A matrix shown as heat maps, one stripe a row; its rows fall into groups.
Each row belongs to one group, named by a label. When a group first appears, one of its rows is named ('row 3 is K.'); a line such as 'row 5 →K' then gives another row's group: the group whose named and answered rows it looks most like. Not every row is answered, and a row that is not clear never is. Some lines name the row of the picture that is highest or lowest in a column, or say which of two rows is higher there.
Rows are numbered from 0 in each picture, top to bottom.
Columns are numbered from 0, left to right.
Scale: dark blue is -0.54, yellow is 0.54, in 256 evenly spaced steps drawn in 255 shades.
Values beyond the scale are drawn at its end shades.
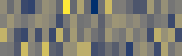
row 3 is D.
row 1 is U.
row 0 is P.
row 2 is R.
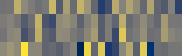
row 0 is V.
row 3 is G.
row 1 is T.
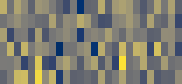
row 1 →V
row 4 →T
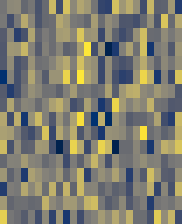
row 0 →V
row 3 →G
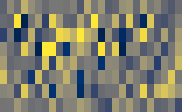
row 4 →D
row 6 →D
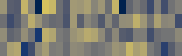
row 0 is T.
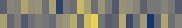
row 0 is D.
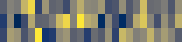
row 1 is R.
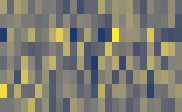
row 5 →D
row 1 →V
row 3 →P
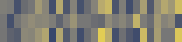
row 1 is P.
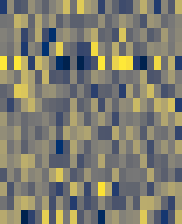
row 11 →G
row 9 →V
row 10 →U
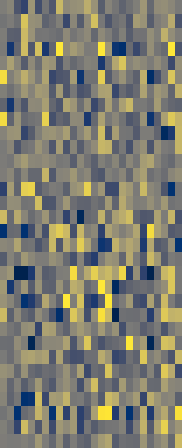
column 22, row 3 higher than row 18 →No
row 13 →G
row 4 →U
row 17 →V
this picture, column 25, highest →29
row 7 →P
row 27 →T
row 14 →T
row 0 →R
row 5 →G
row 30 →D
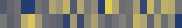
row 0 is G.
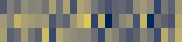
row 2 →D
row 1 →G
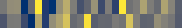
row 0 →T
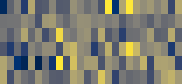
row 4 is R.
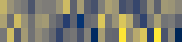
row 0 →P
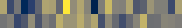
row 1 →R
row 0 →P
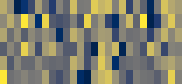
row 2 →U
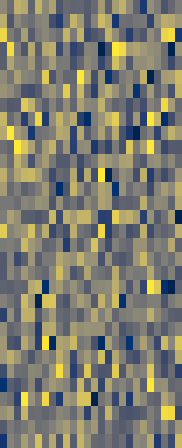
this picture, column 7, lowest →24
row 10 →V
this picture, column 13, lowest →28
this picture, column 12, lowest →8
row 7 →D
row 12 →G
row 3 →U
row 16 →G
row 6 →P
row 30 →R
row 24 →D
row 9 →P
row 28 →D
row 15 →V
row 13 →U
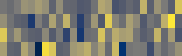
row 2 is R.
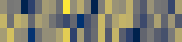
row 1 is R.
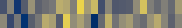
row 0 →R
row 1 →P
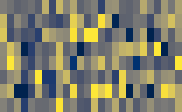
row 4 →P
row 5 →T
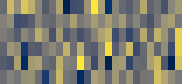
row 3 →P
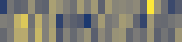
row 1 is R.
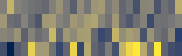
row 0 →P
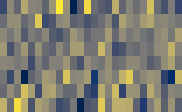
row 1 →T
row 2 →U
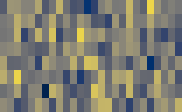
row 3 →V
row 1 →V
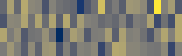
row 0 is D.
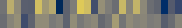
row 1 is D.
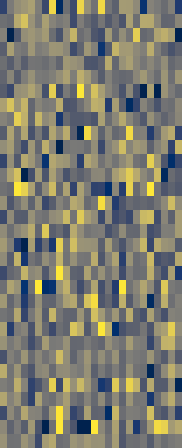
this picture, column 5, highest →20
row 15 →R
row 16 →G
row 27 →V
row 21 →T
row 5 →R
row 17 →R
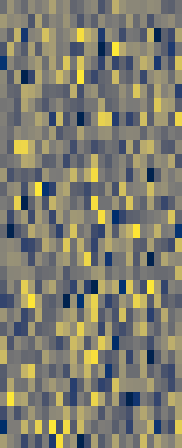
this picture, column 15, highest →8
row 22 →T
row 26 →G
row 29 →R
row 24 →U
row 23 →R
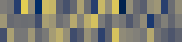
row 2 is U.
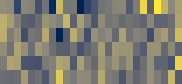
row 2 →U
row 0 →D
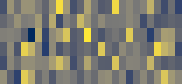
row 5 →D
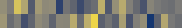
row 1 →T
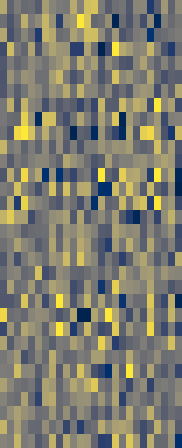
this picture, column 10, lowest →9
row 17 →V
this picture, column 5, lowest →8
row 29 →V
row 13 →V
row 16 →V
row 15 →P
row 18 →R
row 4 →R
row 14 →D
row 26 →V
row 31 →V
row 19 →T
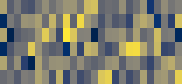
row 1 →R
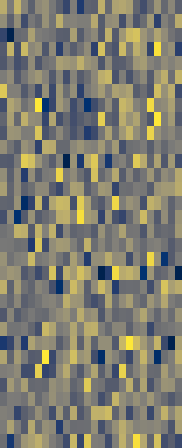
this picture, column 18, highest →24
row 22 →R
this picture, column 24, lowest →24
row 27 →G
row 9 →T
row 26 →T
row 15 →R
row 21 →P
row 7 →T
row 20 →U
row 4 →R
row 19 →V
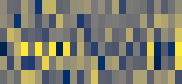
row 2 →P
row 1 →D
